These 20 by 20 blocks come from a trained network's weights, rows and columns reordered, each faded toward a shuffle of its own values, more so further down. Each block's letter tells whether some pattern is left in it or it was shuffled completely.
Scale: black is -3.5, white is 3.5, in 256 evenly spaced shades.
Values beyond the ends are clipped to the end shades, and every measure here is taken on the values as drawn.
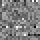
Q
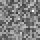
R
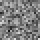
R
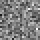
R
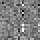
Q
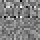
Q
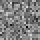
R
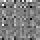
Q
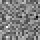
Q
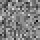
R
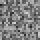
R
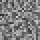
R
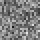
R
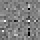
Q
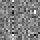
Q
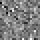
R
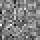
Q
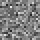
R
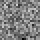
R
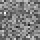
Q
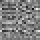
Q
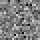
R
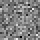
R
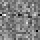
Q
